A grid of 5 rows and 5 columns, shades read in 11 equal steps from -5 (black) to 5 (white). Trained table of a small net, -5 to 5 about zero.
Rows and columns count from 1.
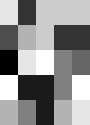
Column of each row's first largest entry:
1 3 3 1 5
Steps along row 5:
down down up up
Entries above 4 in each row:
0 0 1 2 0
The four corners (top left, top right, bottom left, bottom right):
4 3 2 4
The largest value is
5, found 3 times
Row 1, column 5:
3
